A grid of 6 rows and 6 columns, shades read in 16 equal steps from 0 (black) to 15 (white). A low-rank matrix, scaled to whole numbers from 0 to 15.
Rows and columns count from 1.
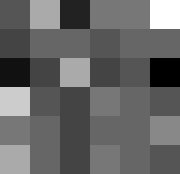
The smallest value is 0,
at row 3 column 6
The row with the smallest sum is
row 3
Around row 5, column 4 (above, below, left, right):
7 7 4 6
